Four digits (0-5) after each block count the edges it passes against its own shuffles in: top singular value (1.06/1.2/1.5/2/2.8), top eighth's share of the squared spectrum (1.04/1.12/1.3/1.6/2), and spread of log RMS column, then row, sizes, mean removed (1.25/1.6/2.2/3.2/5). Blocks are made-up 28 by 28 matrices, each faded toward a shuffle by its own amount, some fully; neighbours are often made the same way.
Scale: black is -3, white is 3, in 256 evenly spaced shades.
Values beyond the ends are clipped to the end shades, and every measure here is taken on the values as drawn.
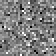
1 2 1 0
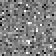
0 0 0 0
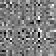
3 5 2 2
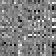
3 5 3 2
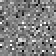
2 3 1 0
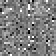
2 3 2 0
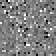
0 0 0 0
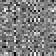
3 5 3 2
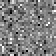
2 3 1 0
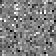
1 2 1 0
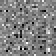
2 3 0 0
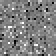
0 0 0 0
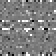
3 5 0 2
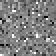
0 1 0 0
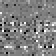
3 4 0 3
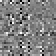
3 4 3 3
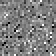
1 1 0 0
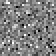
0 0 0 0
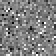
1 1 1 0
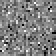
0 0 0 0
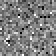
0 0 0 0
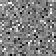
0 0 0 0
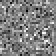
0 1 2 0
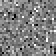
0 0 0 0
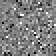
0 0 1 0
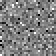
0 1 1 0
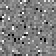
1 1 1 0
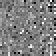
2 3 2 0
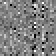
2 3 3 0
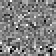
1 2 0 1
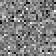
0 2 0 1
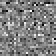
1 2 0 3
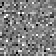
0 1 0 1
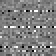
2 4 0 3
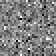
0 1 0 0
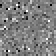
1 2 0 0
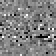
2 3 0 2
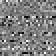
1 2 0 3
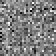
2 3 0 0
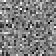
2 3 0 0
